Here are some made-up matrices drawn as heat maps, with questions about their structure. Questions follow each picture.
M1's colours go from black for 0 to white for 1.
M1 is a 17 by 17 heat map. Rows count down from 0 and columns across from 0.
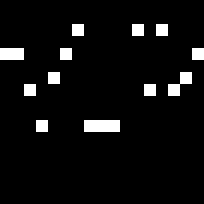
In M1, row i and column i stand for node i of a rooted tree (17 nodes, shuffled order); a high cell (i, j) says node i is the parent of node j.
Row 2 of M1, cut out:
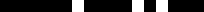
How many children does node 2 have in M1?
3
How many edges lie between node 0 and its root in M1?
5
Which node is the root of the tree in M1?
10
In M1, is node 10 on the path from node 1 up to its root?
yes
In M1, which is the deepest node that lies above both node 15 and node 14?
7
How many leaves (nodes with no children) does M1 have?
12
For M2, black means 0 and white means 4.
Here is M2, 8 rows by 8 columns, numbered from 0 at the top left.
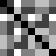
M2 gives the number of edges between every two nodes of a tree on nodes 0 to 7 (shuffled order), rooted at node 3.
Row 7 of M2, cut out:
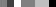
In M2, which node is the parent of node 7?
1
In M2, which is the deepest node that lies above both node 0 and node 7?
1
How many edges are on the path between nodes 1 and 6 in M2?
2
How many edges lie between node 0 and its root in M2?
2
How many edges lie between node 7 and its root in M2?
2
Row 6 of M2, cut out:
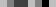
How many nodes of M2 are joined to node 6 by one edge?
2
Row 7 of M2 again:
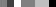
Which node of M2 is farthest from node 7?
2
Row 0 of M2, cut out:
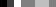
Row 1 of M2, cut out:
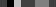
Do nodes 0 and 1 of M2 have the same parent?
no
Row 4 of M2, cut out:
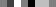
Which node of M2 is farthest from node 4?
2
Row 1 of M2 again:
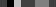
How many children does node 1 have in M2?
3
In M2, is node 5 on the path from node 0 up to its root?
no
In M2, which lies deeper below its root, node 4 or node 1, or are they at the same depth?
node 4
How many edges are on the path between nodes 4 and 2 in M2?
4
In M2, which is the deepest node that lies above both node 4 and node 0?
1
